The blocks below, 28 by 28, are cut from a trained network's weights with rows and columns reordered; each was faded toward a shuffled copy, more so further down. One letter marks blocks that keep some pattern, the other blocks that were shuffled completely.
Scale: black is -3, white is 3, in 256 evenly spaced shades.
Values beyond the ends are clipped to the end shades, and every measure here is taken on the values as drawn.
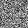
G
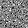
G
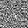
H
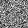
G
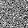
G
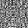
H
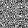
H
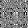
H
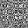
H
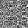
H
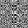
H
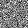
G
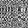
H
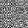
H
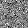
G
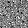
G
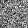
G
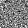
G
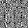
H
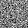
G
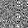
H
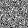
G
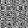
H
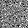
G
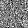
G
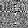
H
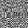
H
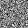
G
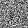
G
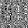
H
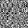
H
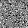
G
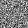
G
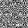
H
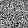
G
